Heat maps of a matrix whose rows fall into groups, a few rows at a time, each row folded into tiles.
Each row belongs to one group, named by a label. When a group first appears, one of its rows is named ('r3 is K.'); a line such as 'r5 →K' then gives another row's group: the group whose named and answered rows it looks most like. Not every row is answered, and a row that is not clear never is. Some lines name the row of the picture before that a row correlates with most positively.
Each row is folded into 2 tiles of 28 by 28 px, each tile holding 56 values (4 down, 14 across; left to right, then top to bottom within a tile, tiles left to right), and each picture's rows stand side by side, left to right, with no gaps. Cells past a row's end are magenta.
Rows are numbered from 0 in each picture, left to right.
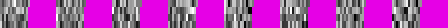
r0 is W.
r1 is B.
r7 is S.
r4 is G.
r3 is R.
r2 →R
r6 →W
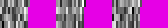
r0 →R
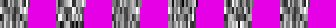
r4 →R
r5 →R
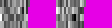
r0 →B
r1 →W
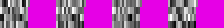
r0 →R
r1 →W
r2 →W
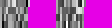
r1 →R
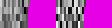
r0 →G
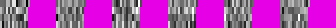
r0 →W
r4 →B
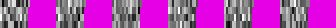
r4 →G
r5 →S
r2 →B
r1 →B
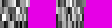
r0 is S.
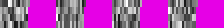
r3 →W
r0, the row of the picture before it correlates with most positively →0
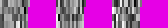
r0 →R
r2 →W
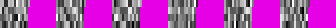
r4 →R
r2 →S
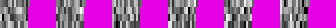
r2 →G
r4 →B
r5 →G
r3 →B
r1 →R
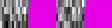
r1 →S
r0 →G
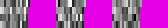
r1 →S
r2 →S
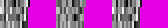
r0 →G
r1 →W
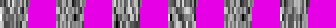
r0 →B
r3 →S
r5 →B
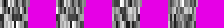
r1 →R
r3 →W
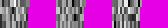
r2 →W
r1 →W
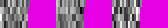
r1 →G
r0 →B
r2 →R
